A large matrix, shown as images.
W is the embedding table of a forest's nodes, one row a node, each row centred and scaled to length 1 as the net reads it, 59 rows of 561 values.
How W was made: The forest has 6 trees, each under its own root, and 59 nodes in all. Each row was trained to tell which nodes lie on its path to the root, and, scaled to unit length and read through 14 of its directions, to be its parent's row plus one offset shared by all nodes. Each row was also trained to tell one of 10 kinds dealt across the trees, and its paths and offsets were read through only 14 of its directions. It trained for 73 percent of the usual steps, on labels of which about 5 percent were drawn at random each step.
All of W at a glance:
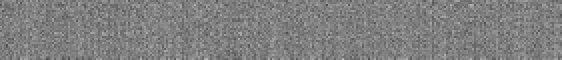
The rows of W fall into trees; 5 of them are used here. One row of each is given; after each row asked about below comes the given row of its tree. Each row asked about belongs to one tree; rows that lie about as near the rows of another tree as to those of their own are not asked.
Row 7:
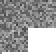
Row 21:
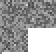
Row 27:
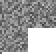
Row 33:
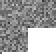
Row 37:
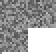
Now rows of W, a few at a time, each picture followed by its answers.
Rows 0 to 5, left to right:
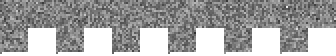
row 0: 33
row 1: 33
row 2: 37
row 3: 33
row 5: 21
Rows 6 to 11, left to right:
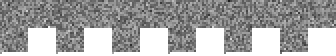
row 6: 7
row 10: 33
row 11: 37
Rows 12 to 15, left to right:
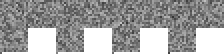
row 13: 21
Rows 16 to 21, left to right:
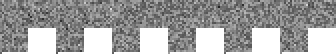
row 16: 33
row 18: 27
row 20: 27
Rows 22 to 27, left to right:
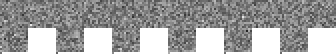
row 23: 33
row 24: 33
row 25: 21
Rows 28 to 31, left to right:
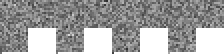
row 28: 37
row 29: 33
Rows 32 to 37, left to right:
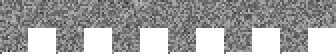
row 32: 33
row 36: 21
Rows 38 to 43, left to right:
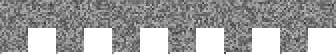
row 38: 21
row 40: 7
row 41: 21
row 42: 33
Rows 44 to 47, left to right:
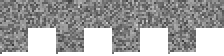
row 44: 21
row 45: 37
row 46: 21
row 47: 21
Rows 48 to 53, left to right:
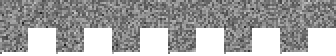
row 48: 33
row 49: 33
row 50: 21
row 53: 21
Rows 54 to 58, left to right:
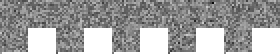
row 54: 21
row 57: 33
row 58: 21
